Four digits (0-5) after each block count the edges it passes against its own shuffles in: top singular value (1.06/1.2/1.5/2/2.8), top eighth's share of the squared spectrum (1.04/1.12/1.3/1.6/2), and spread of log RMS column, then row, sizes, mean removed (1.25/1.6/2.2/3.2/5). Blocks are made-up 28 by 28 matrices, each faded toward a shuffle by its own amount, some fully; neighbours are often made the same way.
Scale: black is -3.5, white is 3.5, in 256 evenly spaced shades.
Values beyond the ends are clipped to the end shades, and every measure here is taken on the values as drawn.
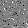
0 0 0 0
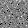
0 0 0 0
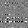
3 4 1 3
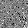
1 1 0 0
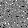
0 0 0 0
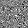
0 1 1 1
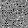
2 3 0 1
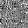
3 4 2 2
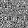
2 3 1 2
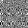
3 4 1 2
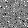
0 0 0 0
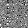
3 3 1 0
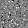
1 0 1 0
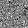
0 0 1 0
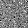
1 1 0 0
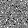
0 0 0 0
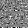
2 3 0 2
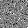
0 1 0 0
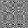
4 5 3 3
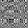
4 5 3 3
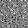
2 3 1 1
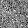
0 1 0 0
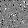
0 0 0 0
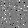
1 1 0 0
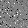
1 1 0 0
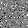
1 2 0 0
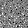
0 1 0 0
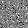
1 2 0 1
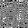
3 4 2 2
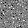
0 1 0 0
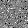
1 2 0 0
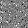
2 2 0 0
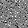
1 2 1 0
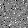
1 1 0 0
